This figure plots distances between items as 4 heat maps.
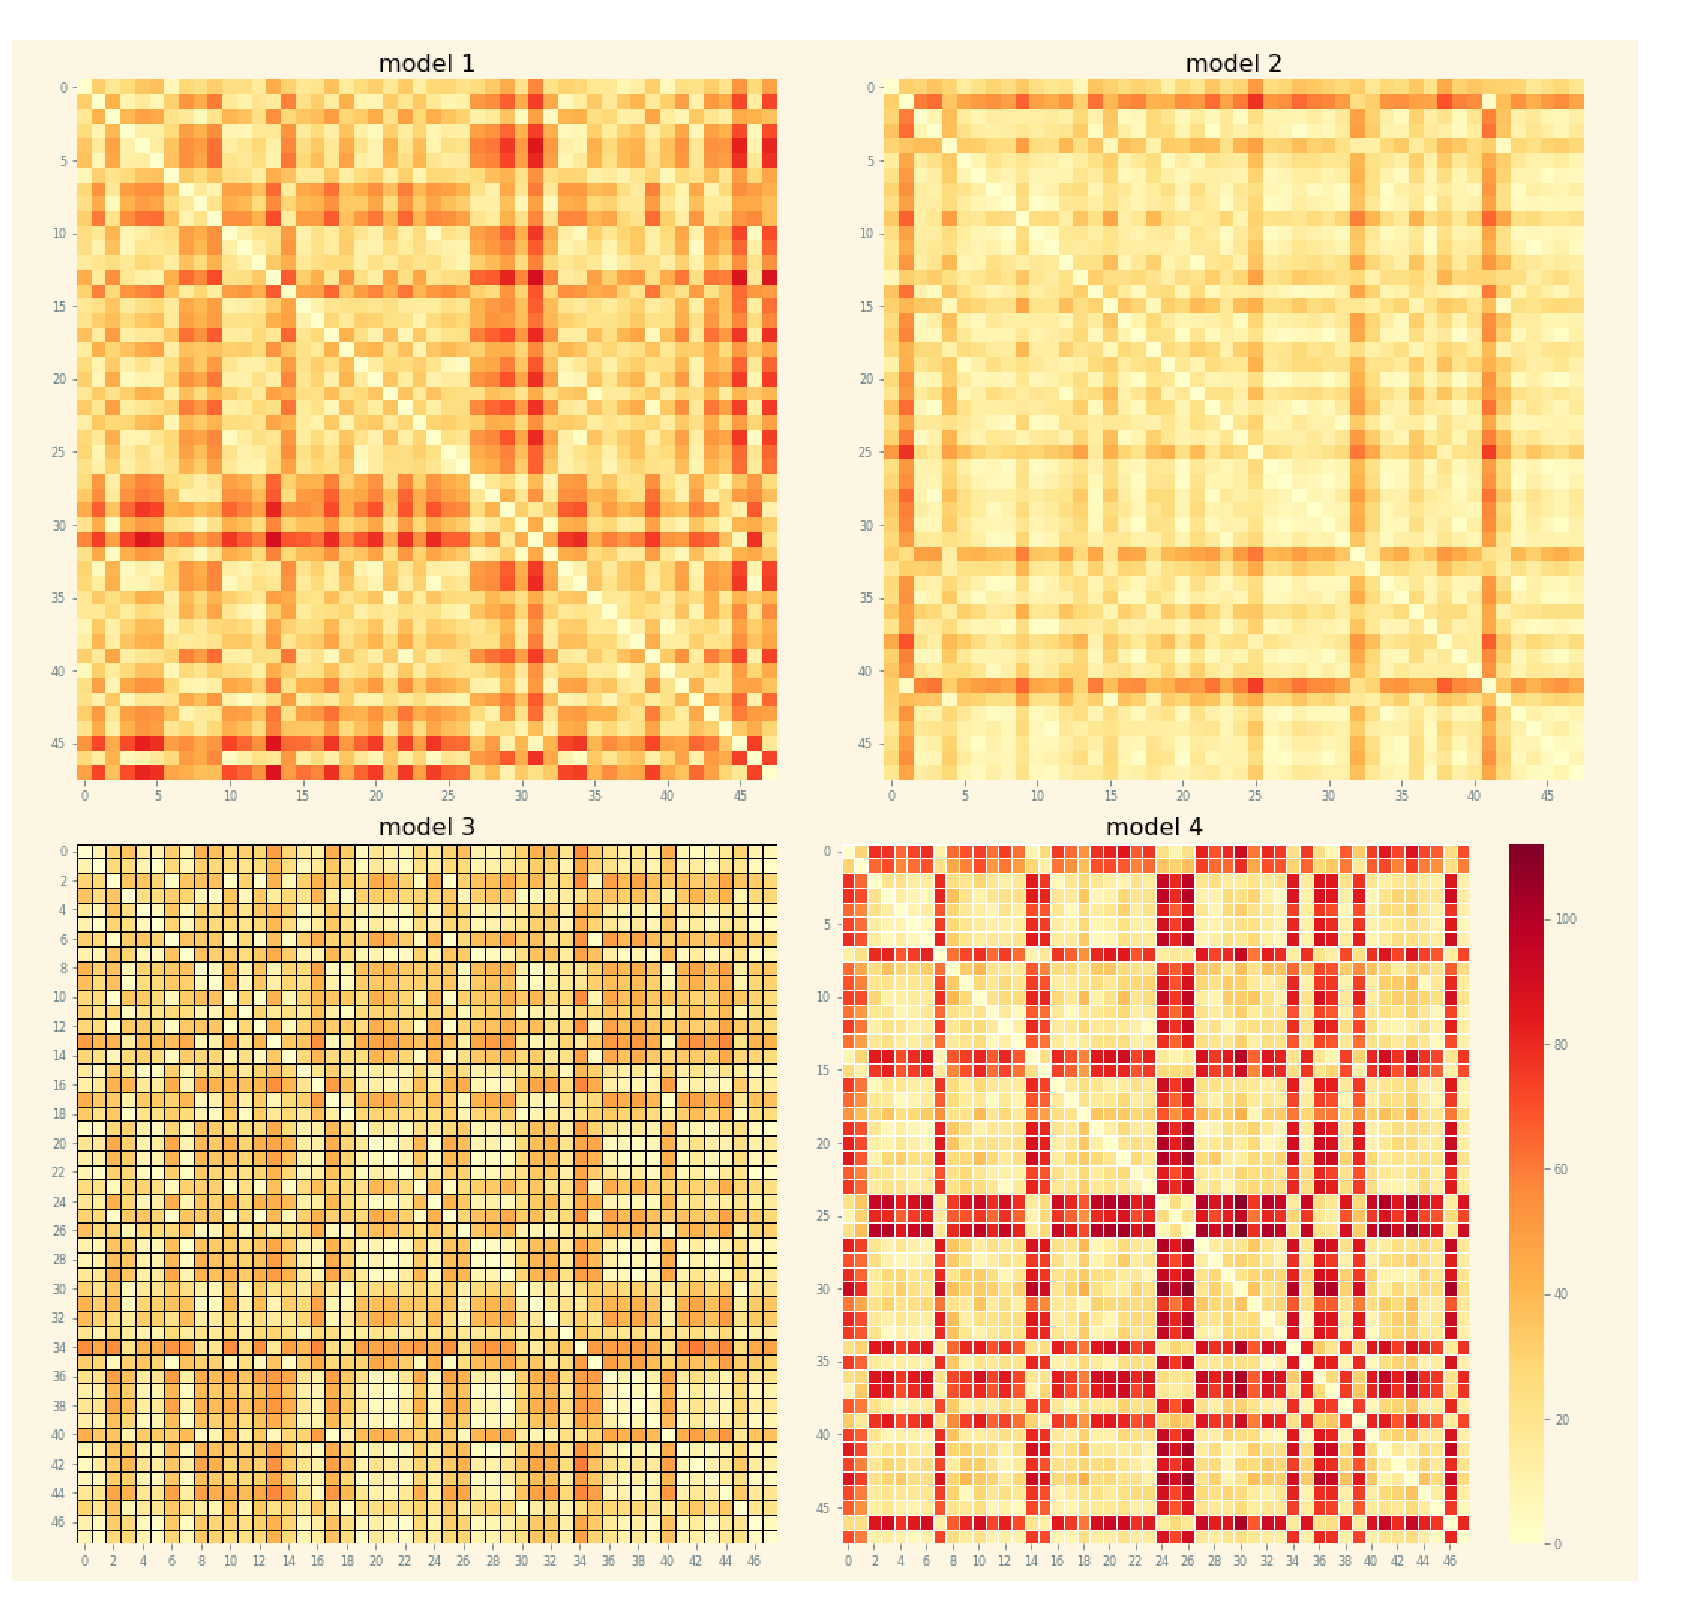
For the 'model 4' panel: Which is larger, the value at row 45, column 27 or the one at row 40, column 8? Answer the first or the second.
the second
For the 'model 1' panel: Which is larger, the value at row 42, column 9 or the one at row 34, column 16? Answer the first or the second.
the first
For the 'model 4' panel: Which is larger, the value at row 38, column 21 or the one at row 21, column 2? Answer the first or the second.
the first
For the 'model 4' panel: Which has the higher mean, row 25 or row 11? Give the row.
25
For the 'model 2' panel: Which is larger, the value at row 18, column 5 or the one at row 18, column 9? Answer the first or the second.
the second
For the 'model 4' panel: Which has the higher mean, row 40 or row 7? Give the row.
7
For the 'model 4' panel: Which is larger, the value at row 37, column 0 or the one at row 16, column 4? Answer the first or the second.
the second
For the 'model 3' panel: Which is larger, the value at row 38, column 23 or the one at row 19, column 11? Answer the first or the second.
the first
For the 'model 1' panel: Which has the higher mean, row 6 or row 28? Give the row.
28
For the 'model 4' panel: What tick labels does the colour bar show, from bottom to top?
0, 20, 40, 60, 80, 100
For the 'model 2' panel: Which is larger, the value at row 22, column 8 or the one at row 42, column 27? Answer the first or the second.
the second
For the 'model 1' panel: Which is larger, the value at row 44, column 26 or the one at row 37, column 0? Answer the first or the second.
the first
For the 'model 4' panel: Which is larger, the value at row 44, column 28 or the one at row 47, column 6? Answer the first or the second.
the first
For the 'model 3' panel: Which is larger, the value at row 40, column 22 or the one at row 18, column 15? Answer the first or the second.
the first
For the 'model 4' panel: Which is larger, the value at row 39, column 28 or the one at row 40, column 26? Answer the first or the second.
the second
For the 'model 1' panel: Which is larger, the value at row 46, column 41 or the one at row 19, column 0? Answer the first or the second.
the first
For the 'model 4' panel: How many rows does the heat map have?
48
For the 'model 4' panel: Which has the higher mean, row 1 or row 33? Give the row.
1
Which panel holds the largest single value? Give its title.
model 4
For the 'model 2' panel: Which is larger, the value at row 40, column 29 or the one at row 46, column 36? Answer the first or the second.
the second
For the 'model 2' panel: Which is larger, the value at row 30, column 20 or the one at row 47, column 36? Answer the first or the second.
the second
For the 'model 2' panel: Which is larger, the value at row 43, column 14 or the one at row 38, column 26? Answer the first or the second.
the second
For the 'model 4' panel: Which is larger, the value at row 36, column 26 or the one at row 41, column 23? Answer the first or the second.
the first
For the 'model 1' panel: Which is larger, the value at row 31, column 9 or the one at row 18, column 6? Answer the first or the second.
the first
